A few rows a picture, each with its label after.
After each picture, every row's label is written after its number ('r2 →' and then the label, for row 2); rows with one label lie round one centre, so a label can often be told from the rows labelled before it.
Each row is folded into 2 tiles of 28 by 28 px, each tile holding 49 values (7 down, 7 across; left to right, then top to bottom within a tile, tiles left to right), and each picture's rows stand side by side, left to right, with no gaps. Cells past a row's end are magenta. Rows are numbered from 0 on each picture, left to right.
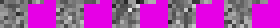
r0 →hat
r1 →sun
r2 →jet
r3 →jet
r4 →sun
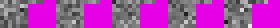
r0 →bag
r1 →hat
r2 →hat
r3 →hat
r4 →jet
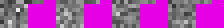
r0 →jet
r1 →sun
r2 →bag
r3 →hat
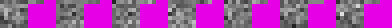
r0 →bag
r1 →hat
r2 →hat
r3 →sun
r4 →bag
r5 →bag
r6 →bag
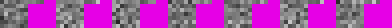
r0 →bag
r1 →sun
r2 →sun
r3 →hat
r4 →hat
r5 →sun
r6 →hat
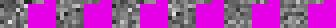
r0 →jet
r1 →bag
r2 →jet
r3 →bag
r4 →hat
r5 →hat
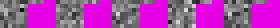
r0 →bag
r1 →hat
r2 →bag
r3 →jet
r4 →bag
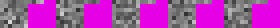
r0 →sun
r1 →bag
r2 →hat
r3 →hat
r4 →bag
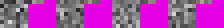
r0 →jet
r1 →bag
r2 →sun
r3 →bag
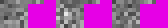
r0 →hat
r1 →sun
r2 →hat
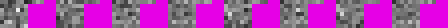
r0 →jet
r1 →bag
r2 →hat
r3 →hat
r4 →bag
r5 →hat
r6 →bag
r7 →hat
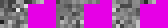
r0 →jet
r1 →hat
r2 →sun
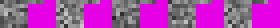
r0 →bag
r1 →sun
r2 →bag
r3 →hat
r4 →sun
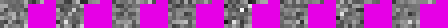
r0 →sun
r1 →jet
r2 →hat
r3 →hat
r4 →jet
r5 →hat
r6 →bag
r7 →hat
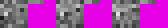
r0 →bag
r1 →bag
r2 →bag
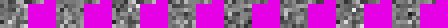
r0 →jet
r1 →sun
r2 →jet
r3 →hat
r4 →bag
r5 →bag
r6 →jet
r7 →hat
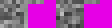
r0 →hat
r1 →bag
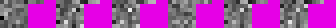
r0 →bag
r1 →jet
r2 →jet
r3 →hat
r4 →jet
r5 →jet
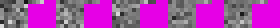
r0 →jet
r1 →sun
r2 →bag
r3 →hat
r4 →hat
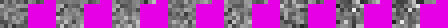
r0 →bag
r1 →sun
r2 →sun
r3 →hat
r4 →sun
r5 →bag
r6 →jet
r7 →jet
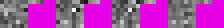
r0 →bag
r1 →jet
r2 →jet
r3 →hat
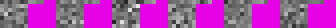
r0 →bag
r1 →hat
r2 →jet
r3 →sun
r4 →hat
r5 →bag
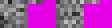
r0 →bag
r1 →hat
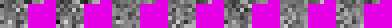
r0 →jet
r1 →jet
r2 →hat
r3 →sun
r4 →jet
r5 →sun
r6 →sun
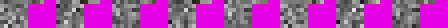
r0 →sun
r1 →jet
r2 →bag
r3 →jet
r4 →bag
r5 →sun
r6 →jet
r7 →bag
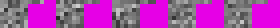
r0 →sun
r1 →bag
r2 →bag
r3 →hat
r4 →hat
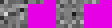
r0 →bag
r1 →hat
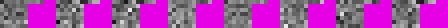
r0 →hat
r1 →jet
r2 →jet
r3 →sun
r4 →hat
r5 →sun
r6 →bag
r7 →jet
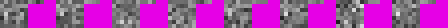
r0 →bag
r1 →bag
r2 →hat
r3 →sun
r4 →bag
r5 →bag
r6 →jet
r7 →bag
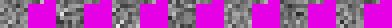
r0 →sun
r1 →bag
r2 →sun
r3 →bag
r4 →sun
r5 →hat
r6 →sun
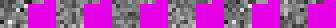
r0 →jet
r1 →sun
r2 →hat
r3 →sun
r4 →jet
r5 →bag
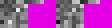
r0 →jet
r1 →jet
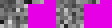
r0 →jet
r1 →sun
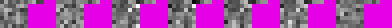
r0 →bag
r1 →sun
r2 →jet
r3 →jet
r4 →jet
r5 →jet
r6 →bag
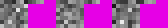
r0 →jet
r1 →sun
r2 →jet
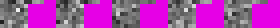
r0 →jet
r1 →jet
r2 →bag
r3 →jet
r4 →bag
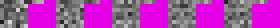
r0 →jet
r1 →sun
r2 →hat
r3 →hat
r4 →hat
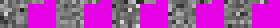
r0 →bag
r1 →hat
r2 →jet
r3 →sun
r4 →hat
